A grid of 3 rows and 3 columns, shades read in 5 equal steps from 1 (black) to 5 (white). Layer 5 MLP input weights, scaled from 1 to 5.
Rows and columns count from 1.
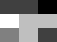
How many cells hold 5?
1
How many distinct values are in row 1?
2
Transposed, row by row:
2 5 3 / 2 4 4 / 1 4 2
